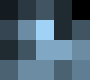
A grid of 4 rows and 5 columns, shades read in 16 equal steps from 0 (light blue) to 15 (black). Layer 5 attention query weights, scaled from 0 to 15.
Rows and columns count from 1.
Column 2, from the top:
11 5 9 5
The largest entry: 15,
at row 1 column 5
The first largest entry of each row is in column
5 4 1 1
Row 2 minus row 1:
-3 -6 -9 0 -6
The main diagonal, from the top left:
13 5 3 8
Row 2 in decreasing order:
12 10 9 5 0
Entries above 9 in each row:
4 2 1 0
